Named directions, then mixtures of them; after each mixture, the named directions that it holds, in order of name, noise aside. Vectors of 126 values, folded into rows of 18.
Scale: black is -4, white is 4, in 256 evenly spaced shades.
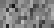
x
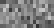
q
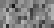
x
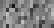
x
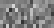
q, x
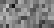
q, x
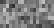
q, x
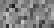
x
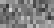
q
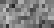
q, x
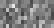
x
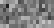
q, x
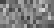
q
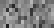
x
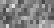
q, x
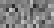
q, x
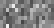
x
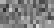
q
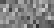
q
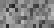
x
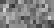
q, x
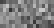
q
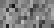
x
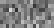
q, x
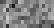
q, x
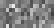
x
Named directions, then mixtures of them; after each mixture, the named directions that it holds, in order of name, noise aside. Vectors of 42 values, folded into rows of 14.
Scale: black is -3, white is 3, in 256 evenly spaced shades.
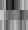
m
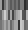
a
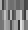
a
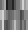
m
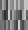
a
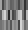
a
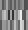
a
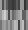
a, m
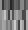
a, m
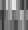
m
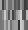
a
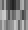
a, m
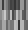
a, m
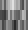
a, m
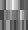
m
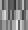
a, m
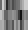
a, m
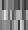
a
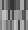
a, m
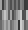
a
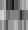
m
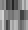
m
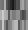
a, m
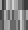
a, m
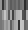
a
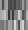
a, m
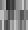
m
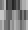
m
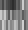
a, m
